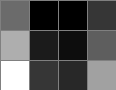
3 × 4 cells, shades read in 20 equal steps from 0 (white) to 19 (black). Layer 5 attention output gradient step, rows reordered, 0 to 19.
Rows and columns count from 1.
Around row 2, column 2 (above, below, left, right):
19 15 6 18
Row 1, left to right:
11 19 19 15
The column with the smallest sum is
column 1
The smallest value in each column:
0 15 16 7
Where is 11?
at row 1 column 1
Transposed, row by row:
11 6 0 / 19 17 15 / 19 18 16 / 15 12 7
